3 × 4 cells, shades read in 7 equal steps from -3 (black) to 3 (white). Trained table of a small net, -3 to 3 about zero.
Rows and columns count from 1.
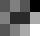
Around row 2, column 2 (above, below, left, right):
0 0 0 -2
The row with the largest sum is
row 3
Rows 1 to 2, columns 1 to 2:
-1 0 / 0 -2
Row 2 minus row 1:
1 -2 -1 4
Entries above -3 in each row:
3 4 4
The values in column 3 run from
-2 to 1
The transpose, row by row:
-1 0 -1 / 0 -2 0 / -1 -2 1 / -3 1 3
